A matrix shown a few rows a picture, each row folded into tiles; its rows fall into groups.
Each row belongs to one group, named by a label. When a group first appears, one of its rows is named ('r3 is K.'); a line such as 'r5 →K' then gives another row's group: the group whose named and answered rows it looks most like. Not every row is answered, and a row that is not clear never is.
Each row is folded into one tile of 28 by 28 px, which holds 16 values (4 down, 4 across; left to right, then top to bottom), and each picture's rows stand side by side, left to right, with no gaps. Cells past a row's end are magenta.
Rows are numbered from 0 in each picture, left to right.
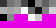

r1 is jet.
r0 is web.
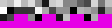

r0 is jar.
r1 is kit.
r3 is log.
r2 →log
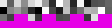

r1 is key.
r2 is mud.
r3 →web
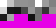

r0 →jar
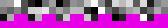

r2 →web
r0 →jar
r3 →key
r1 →web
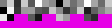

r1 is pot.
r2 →jet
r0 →kit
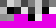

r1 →log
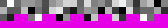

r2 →jar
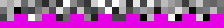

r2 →pot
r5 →log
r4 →mud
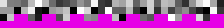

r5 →mud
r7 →key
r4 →key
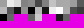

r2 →jar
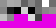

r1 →key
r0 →jet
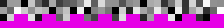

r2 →log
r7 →pot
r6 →kit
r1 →kit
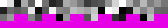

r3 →log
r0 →mud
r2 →web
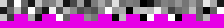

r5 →web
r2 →kit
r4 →log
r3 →jet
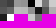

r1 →jet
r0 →web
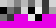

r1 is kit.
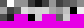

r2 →log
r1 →web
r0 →pot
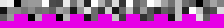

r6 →log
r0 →mud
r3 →pot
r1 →jar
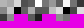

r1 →pot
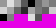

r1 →jet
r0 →jar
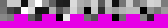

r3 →mud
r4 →web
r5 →key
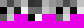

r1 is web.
